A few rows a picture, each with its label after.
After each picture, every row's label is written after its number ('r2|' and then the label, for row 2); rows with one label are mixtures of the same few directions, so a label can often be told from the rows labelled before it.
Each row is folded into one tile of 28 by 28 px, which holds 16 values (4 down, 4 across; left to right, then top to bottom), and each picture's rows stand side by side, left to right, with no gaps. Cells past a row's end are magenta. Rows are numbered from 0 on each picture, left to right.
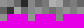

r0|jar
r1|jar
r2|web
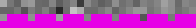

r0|jar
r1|jar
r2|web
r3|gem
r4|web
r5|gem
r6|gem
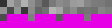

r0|web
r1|gem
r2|gem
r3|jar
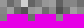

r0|jar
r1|jar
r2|web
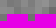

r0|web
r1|gem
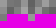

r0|gem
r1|gem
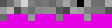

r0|jar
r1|web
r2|jar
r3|jar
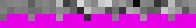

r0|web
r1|web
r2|jar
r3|gem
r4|jar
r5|gem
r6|web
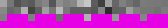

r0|gem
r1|web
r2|web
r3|jar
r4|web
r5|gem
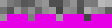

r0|jar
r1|jar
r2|gem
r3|gem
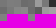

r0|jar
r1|jar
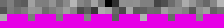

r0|gem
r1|web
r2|gem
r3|jar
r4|web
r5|gem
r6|gem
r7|jar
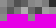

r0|gem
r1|jar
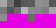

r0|gem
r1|jar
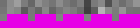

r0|gem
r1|web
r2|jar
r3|web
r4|jar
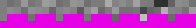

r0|jar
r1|gem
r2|gem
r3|jar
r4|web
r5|gem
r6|jar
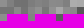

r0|jar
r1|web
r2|gem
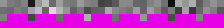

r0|jar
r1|jar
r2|web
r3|gem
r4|jar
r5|gem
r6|web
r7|gem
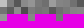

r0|jar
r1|jar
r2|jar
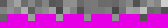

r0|jar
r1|web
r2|gem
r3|gem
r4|web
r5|web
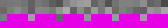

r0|web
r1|gem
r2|jar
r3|web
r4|gem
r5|web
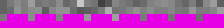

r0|web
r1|web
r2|jar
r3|gem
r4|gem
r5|jar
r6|gem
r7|jar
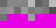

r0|jar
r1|jar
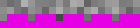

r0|jar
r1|web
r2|gem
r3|jar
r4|web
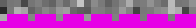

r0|web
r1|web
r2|jar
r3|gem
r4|gem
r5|jar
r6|web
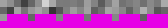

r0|jar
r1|gem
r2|web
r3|gem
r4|web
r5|web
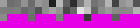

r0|jar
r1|jar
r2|gem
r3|gem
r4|jar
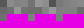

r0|web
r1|jar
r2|gem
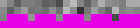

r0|gem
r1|gem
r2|gem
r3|gem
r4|gem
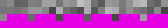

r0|gem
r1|gem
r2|web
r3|gem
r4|gem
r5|jar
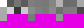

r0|web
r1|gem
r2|jar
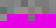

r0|web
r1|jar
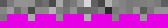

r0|jar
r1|web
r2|jar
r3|jar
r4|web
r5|web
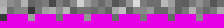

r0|gem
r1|web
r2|jar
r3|jar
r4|jar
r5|jar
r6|gem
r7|gem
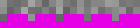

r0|gem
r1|jar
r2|gem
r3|jar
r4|web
